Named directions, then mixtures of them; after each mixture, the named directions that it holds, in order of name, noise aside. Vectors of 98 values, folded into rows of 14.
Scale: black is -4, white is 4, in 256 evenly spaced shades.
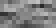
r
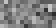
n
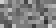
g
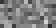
g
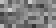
g, r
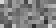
g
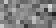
n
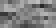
r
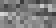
n, r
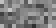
g, r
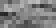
r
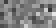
n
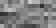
g, r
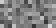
g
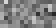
n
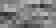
r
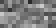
g, r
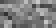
g, r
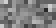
g, n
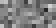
g, n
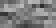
r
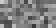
g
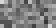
g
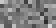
g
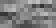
r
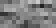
r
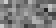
g, n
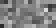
g, n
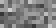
g, r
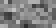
n, r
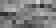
r
